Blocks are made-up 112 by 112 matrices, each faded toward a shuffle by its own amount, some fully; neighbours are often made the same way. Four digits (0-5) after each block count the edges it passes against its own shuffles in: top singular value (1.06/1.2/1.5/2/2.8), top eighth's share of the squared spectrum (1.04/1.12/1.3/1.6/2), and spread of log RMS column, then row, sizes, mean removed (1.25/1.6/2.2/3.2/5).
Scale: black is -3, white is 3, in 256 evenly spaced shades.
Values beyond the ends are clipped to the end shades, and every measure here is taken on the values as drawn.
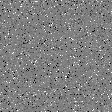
2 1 0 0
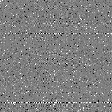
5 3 1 2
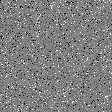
0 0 0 0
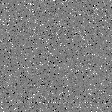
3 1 0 0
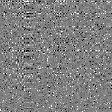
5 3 2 2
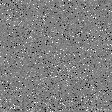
2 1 0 0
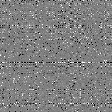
5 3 2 3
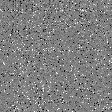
3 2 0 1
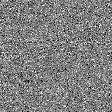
3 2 0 0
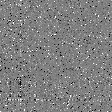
3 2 1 1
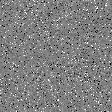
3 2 0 0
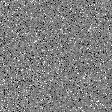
2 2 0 0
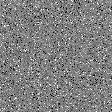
2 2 1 0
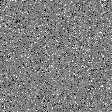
2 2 1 0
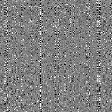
4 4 3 1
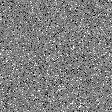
0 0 0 0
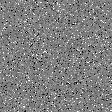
0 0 0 0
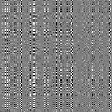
5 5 5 4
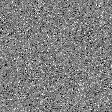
2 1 0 0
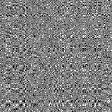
5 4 3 3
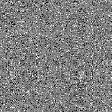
4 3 2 2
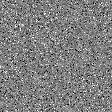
2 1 0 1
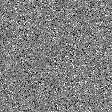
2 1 0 0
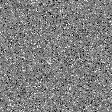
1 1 0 0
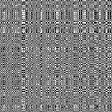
5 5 5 4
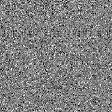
4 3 1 1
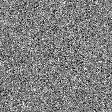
0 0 0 0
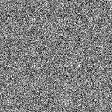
3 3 1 1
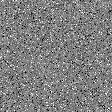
1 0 0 0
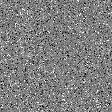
3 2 1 0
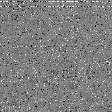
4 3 0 2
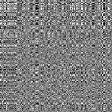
5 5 4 4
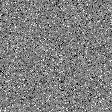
0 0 0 0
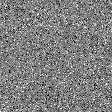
1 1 0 0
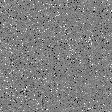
0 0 0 0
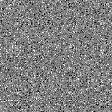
4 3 1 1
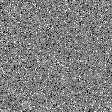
3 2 0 1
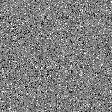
3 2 1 0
